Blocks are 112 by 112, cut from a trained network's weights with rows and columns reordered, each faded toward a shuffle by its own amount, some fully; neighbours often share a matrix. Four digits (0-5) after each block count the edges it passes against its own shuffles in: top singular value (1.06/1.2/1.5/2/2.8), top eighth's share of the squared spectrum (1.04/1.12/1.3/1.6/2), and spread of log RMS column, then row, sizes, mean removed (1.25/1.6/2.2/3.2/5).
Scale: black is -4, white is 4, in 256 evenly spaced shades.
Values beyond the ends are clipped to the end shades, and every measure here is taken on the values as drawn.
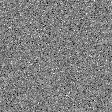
0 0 0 0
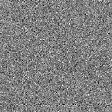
3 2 2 1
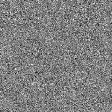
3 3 1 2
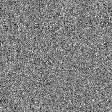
2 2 0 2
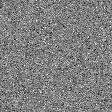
0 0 0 0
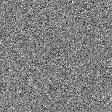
0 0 0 0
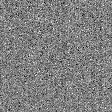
1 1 0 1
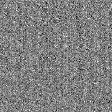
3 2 0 2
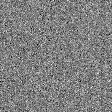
1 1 0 1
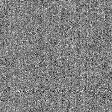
2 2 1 2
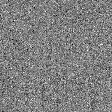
1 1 0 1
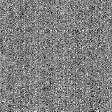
3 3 0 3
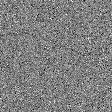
0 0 0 0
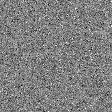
0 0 0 0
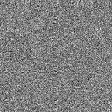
3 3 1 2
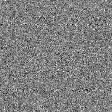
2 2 0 2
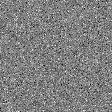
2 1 0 0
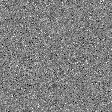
1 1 0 0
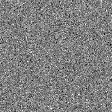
2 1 1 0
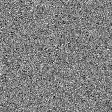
1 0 0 0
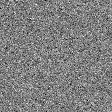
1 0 0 0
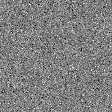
1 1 0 0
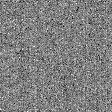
2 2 0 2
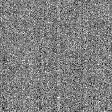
3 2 1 2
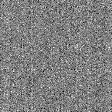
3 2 0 2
